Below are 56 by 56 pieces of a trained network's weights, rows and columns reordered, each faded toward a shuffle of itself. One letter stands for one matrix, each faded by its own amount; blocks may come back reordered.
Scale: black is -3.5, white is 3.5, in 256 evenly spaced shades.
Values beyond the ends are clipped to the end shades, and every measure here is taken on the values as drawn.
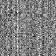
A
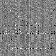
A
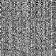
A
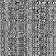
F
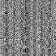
F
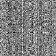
A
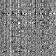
F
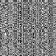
F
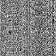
A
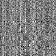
A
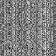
F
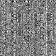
A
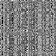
F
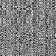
A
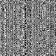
F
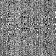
A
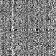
A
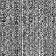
A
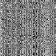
F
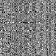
A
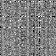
F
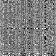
F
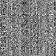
A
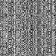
F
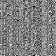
A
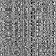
F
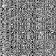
A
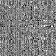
A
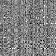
A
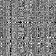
F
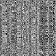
F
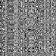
A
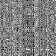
F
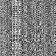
F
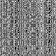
F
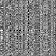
F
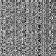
F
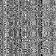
F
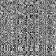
A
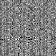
A
